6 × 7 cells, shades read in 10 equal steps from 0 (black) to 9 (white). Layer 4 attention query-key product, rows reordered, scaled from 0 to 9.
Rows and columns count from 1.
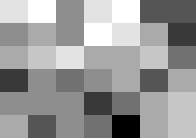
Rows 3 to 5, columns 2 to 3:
7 8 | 5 4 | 5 5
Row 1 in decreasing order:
9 9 8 8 5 3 3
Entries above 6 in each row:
4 2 3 0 1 1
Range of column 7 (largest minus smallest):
5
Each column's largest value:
8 9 8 9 9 7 7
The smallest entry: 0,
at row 6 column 5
